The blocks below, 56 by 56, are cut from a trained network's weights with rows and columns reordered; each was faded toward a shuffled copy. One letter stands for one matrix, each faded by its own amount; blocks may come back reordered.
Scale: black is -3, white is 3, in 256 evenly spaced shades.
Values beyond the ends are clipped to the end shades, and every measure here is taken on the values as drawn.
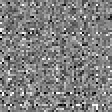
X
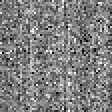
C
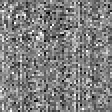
C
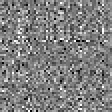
X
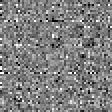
X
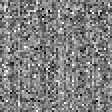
C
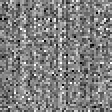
C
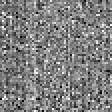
C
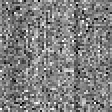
C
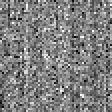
C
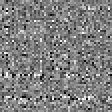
X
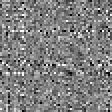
X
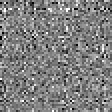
X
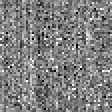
C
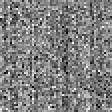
C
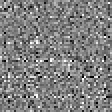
X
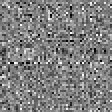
X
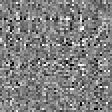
X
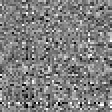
X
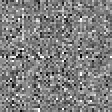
X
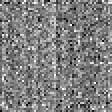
C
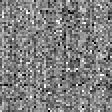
C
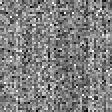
C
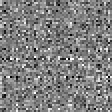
X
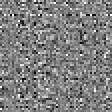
X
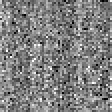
C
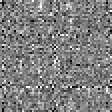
X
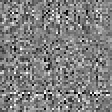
X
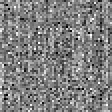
C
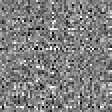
X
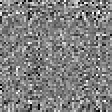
X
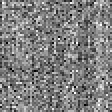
C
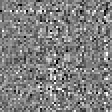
X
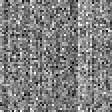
C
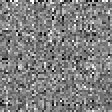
X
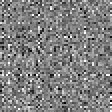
X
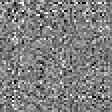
X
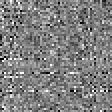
X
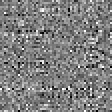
X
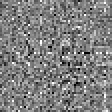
X
